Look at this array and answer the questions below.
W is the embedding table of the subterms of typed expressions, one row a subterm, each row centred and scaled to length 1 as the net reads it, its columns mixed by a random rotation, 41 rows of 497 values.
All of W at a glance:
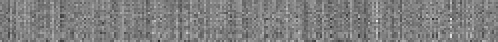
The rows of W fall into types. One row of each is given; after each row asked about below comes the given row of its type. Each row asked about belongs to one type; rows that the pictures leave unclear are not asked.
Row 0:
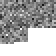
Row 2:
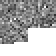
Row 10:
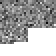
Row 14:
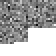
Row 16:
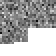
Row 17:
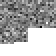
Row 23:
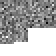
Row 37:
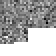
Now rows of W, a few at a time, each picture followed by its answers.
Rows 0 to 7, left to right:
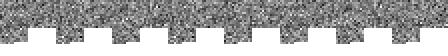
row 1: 37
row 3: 37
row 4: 14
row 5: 0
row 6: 2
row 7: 0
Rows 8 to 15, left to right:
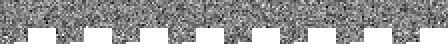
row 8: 37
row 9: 0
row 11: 17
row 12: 2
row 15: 17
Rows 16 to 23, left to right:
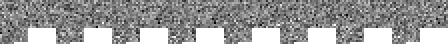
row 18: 37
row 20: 0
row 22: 17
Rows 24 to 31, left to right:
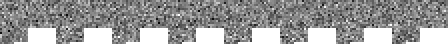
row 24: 16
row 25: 17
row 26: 23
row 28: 10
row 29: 0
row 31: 16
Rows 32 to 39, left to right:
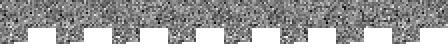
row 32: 10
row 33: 10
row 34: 37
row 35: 10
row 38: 14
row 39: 10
